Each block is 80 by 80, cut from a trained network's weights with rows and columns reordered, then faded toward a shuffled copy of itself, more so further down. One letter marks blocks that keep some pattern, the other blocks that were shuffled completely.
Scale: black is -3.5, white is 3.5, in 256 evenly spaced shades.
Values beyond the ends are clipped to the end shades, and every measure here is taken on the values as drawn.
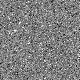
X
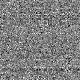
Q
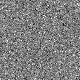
X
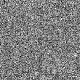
Q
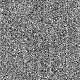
Q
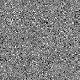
Q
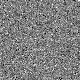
X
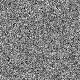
X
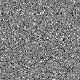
Q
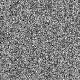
Q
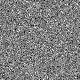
X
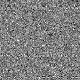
Q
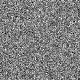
Q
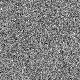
X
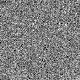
Q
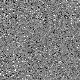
Q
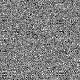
Q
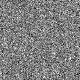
Q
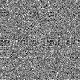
Q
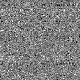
Q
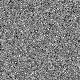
X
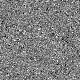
X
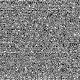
Q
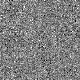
Q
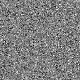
Q
